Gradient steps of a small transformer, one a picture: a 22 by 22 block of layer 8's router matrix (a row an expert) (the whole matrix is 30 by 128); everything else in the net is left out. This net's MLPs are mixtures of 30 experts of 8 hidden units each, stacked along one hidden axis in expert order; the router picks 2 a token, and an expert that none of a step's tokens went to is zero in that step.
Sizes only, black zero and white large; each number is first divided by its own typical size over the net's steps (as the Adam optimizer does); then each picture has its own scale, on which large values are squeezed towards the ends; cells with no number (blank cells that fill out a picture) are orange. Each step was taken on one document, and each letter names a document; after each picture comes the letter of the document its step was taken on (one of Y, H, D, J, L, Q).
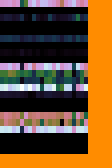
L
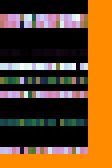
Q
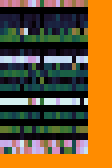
L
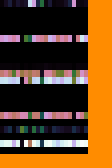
L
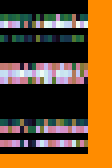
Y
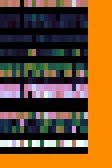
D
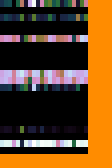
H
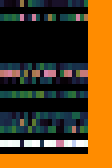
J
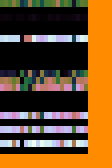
H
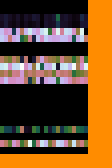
Y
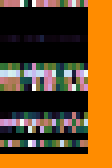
J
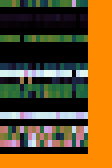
L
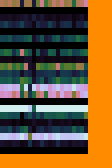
D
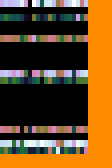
H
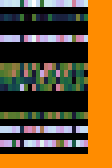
H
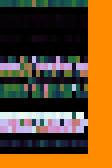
L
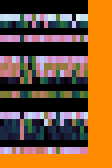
D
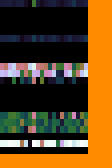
J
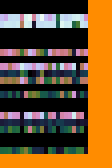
Q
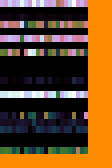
Q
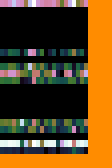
J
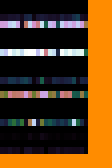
Q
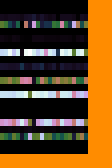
Q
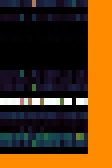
J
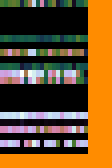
J
